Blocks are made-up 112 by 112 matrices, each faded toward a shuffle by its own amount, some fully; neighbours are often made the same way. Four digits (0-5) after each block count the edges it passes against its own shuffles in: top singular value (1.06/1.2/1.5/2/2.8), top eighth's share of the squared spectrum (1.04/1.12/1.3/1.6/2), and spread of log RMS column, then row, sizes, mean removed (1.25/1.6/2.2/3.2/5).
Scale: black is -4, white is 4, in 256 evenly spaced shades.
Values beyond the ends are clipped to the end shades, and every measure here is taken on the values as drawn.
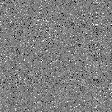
3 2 1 1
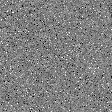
0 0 0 0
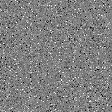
3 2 1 1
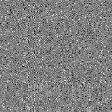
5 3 2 2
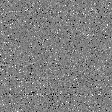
3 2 0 1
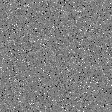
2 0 0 0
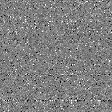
4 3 1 2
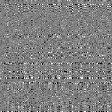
5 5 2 4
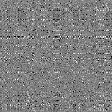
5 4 2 3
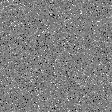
1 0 0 0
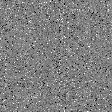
3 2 1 0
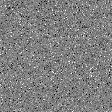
3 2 0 0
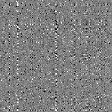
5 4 3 2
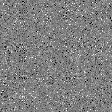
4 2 2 1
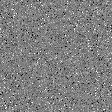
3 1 0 0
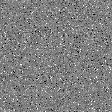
3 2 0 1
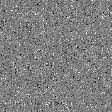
3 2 1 0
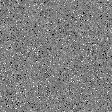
3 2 1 0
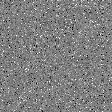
3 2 1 0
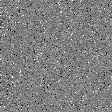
3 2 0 0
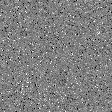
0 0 0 0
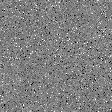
2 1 0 0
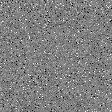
2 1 0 0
